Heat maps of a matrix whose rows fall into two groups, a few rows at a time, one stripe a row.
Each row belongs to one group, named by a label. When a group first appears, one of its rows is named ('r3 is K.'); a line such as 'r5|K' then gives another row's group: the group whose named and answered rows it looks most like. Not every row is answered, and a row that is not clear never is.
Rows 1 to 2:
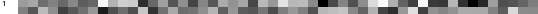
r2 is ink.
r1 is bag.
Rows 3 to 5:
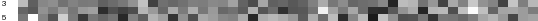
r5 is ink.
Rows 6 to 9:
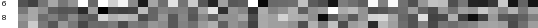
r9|ink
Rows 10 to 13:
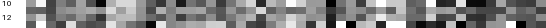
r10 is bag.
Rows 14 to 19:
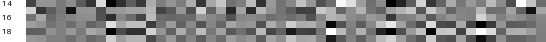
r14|ink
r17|bag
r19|bag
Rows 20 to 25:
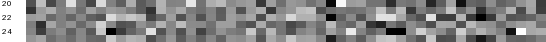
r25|bag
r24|ink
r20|ink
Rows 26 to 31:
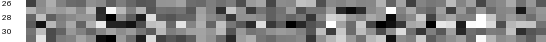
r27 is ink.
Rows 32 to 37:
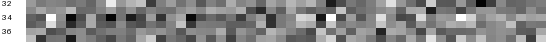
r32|bag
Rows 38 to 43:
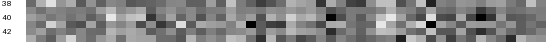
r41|ink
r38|ink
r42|bag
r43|ink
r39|bag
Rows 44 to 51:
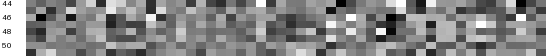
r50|bag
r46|ink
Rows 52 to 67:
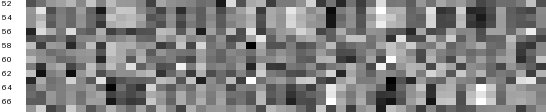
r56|ink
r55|bag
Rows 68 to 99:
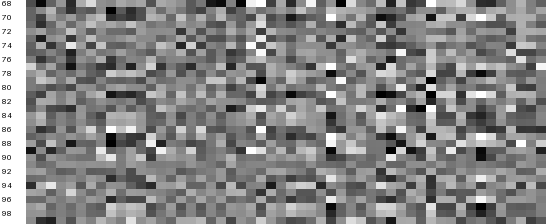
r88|ink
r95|ink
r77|ink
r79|ink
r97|bag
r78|bag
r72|ink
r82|ink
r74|ink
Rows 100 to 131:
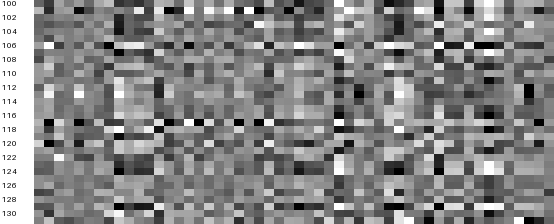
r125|bag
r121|bag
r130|bag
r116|bag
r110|ink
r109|bag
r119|ink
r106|bag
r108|ink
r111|bag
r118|bag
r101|ink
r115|bag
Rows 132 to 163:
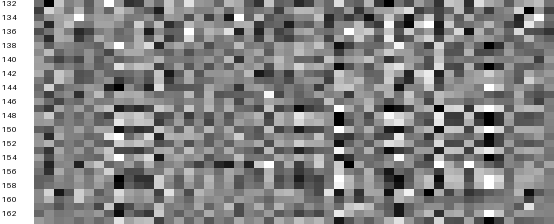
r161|ink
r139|bag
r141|bag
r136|ink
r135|ink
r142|ink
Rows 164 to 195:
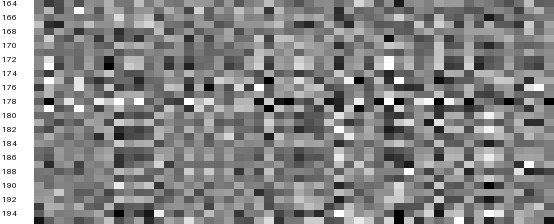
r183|ink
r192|bag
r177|bag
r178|ink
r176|ink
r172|bag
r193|ink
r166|bag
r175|ink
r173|bag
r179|ink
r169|ink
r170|bag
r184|bag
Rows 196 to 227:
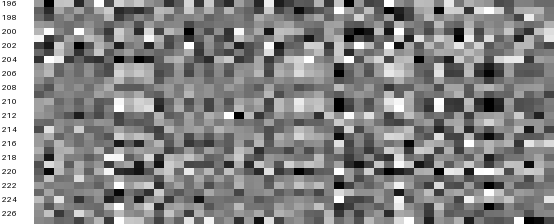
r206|bag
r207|bag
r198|ink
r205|bag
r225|bag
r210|bag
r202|ink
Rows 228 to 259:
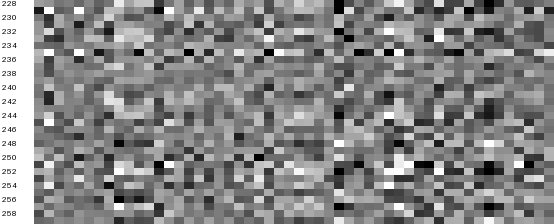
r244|bag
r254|bag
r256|ink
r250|ink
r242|bag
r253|ink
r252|bag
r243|bag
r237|bag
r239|bag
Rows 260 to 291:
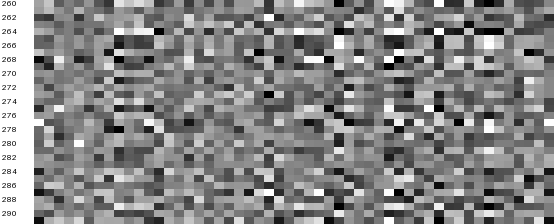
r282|ink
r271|ink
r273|ink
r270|bag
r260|bag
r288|ink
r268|ink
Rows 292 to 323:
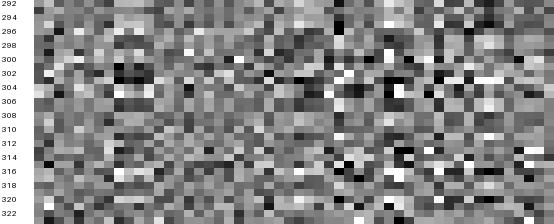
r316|bag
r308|bag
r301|ink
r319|ink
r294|bag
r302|ink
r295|bag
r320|bag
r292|bag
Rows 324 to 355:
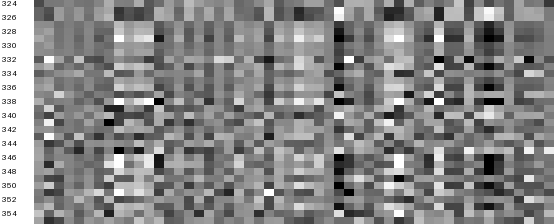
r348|bag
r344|ink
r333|bag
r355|ink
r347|bag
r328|bag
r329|bag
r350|bag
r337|ink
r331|bag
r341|bag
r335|bag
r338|bag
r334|ink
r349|ink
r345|ink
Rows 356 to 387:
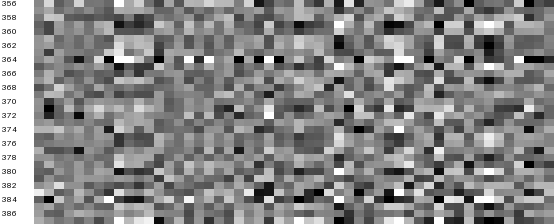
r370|ink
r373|bag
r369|ink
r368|ink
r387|bag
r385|bag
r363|bag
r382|ink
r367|bag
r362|bag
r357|bag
